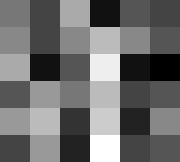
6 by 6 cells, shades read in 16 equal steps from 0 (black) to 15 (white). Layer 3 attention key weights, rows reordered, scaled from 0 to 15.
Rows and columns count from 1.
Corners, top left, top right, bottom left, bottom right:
7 4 4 5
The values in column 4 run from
1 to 15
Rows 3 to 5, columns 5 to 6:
1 0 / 4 5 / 2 8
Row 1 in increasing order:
1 4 4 5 7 10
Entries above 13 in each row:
0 0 1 0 0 1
